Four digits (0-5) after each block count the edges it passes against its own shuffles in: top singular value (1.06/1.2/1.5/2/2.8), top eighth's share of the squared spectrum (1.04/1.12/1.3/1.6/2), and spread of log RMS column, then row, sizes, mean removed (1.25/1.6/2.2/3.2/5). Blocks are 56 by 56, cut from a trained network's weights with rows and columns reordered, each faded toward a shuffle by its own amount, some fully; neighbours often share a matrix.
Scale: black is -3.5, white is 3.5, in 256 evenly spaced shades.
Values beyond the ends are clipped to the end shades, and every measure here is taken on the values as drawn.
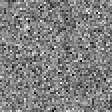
0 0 0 0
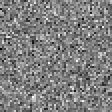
0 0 0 0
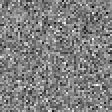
0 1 0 0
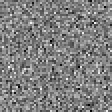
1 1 0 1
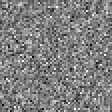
0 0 0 0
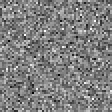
0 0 0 0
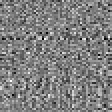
3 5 1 3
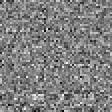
3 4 1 3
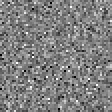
1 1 0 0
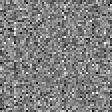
3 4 2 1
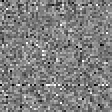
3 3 0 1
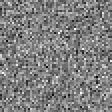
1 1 0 0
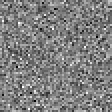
1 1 0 0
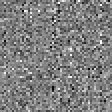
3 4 2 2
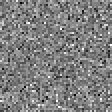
0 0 0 1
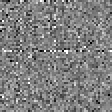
2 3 1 2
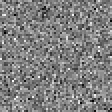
2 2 0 0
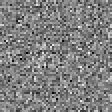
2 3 1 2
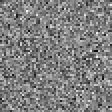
2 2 0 0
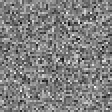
3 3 1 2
